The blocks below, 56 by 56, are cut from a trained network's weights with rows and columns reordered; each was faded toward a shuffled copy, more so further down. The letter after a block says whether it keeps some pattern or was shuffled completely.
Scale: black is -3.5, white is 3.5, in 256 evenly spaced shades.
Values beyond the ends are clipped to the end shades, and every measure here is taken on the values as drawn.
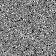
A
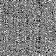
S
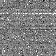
S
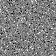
A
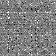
S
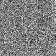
S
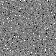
A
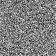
A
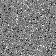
A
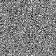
S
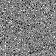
A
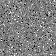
A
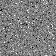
A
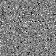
S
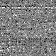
S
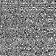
S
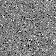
A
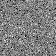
A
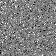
A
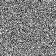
A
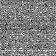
S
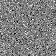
A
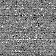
S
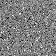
A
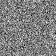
A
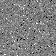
A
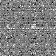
S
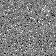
A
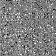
S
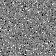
A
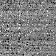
S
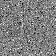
A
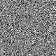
S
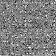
S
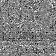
S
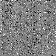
S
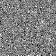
S
